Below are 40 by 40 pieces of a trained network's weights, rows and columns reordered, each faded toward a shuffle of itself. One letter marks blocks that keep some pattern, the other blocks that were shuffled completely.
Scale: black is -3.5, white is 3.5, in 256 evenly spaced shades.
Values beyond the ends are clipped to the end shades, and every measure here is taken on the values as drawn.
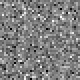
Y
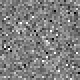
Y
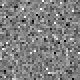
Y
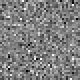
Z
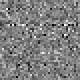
Z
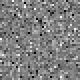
Y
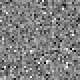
Y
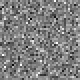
Y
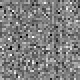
Z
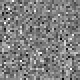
Z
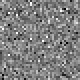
Y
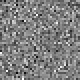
Z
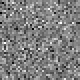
Z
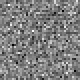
Y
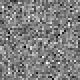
Y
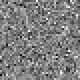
Y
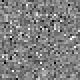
Y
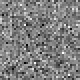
Y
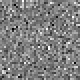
Y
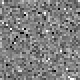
Y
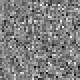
Z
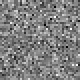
Y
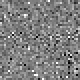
Z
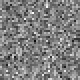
Z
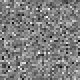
Y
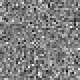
Z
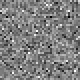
Y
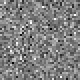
Z
